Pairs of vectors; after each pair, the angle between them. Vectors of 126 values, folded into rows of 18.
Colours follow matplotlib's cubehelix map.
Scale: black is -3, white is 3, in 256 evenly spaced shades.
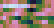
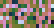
orthogonal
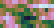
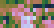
nearly opposite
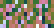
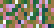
nearly parallel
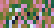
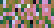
partly opposed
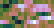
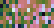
partly aligned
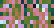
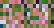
nearly parallel
